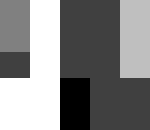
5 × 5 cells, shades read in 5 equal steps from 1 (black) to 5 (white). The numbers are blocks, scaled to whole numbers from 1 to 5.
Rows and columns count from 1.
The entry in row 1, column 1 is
3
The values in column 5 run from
2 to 4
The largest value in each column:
5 5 2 2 4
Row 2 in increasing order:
2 2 3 4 5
